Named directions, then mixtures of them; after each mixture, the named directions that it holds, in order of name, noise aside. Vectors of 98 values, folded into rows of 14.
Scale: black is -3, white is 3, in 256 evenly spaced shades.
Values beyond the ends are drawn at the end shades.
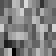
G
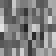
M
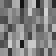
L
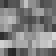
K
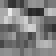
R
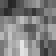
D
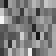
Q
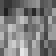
D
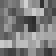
K, M, R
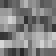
K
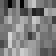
D, L, R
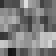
K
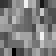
G, K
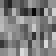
D, M, R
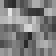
R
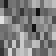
D, Q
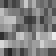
K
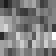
D, K, M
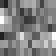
K, M, Q
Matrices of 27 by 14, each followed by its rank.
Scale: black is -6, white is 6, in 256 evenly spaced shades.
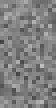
full rank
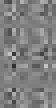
two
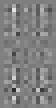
two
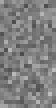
full rank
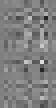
two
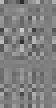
two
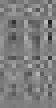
two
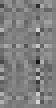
two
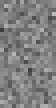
full rank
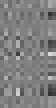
two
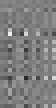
two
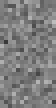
full rank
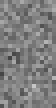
full rank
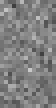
full rank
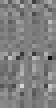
two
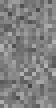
full rank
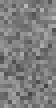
full rank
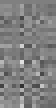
two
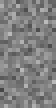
full rank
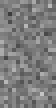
full rank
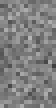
full rank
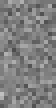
full rank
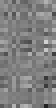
two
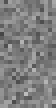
full rank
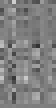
two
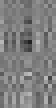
two
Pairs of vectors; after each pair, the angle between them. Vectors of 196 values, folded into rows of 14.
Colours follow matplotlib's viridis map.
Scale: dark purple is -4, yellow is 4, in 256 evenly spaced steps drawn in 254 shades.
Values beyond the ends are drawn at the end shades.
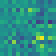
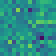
nearly opposite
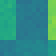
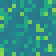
orthogonal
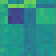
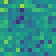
partly aligned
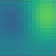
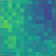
nearly opposite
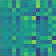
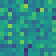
orthogonal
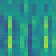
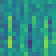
nearly parallel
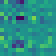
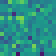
partly opposed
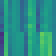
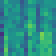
nearly parallel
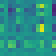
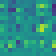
nearly parallel
